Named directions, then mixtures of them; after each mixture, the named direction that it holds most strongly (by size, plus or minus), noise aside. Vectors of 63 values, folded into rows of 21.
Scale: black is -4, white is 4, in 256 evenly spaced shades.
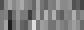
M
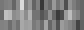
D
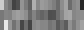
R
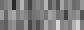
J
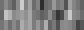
D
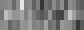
D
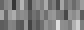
J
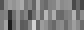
M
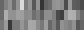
D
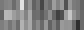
D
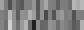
M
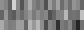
J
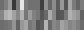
D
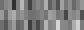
J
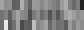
R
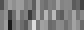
M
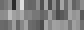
J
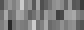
M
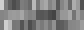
R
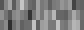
M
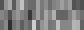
M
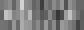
D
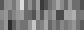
M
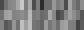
D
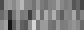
M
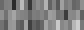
J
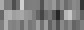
D
